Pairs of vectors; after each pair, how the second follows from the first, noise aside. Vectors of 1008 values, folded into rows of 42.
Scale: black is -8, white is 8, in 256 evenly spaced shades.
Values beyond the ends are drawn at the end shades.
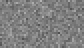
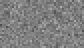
shuffled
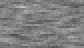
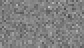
shuffled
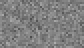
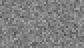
shuffled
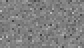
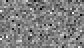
scaled up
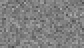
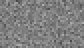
shuffled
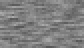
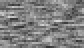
scaled up
